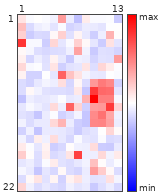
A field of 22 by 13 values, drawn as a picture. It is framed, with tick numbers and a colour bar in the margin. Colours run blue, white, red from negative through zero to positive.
Odd patch: higher, in the middle right. Calmest part: middle left. Histogram: skewed, a long tail of high values. Ninth with the highest average: middle right. Average level on the scale: 50%.
